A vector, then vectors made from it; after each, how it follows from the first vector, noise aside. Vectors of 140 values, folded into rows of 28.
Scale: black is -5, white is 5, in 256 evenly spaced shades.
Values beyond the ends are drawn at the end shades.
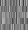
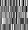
scaled up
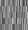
sign-scrambled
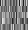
scaled up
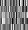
scaled up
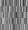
sign-scrambled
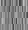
sign-scrambled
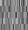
sign-scrambled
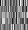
scaled up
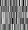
scaled up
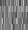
sign-scrambled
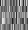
scaled up
